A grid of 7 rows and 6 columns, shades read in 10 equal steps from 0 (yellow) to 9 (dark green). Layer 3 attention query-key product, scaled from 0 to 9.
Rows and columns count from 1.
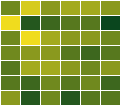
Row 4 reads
5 4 4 6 7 6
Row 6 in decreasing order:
7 7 6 6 5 5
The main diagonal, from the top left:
5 8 3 6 5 7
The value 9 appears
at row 2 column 6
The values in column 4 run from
3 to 8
